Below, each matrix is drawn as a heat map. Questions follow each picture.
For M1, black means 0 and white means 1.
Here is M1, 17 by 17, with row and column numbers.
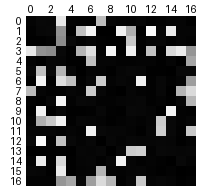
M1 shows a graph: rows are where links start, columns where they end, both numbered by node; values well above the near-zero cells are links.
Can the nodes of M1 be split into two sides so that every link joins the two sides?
no
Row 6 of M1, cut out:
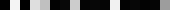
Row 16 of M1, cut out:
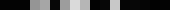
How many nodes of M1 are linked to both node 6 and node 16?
4
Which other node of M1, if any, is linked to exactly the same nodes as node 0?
node 15
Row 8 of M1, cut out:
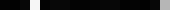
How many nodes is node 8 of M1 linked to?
2
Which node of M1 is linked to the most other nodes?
node 3
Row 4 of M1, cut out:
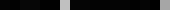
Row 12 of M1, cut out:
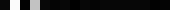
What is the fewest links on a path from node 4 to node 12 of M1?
3
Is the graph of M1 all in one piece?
yes
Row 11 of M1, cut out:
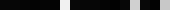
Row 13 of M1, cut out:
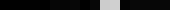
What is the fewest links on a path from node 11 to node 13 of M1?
1
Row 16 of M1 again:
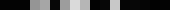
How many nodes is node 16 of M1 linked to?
6
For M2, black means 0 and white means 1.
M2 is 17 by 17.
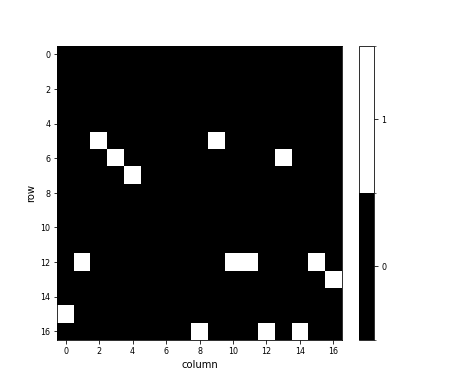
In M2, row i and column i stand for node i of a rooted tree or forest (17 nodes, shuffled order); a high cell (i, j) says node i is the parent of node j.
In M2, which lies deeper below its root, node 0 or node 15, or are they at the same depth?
node 0
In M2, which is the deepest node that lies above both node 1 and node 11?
12
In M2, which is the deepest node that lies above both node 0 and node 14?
16
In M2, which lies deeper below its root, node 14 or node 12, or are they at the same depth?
the same depth
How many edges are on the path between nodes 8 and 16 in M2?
1
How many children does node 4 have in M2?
0
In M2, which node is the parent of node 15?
12
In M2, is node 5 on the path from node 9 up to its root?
yes
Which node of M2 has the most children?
12
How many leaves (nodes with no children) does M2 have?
10
